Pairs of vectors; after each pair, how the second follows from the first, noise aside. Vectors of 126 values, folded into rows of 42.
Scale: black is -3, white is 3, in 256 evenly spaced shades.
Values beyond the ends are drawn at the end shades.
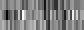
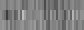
shrunk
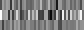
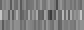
shrunk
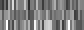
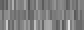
shrunk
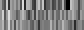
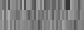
shrunk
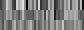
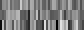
reversed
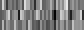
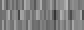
shrunk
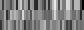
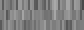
shrunk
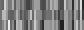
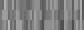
shrunk
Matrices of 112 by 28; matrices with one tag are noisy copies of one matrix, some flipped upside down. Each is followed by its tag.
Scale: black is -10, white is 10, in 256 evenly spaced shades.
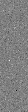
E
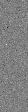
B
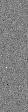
B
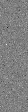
B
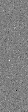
E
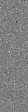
E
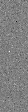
E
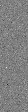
B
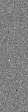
E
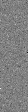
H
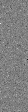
H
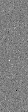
E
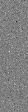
E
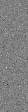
B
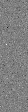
B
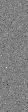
B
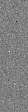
E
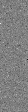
H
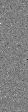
H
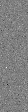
B
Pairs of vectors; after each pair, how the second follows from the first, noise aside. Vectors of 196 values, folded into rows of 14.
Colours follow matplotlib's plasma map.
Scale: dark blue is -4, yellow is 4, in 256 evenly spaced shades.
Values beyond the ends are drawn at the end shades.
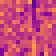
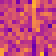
negated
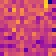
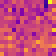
negated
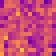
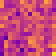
negated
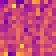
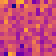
negated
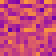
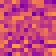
wrapped around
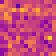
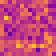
reversed
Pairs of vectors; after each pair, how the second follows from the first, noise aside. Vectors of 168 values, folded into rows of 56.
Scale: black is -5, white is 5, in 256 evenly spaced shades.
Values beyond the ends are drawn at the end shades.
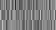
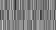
sign-scrambled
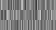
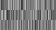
negated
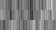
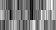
scaled up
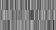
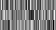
scaled up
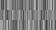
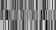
scaled up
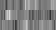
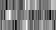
scaled up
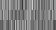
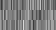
reversed
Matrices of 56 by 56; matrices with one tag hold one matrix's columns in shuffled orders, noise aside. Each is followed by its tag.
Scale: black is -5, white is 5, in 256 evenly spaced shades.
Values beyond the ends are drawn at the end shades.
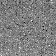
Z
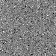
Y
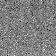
Z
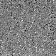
Z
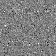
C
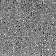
Z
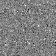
C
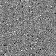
Y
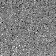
Z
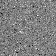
Y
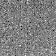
Z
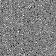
Y
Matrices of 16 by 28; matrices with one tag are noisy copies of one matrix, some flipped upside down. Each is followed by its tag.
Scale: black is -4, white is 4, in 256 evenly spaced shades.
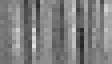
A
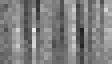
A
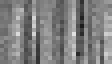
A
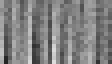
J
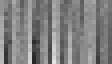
J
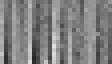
J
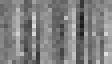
A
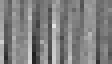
J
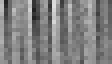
J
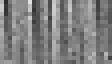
J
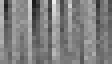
J
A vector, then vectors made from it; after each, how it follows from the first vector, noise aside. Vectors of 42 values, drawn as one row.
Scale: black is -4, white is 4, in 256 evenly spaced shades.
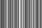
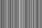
shrunk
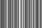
copied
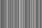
shrunk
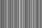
shrunk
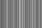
shrunk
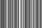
copied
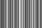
copied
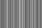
shrunk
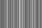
shrunk
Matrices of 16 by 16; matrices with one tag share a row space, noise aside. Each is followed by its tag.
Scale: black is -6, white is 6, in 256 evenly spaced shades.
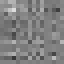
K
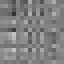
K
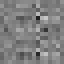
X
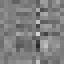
X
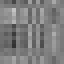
K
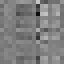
X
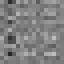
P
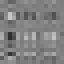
P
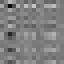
P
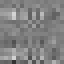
K
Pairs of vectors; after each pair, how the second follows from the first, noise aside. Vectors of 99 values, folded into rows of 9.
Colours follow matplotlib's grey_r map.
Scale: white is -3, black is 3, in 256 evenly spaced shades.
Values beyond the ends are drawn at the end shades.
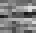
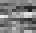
negated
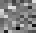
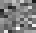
negated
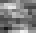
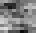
negated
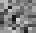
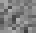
shrunk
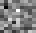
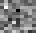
negated
